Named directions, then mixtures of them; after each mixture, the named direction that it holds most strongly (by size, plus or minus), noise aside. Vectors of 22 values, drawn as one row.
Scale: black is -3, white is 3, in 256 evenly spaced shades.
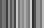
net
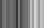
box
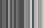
box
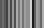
net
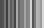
net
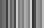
net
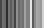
net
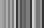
net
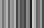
net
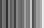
net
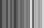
box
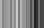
box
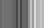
box
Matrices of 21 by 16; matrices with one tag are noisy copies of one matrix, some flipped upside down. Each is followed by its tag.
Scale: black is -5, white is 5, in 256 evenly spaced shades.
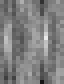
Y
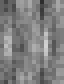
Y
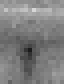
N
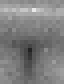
N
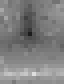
N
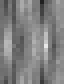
Y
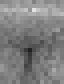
N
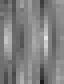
Y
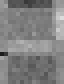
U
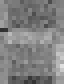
U
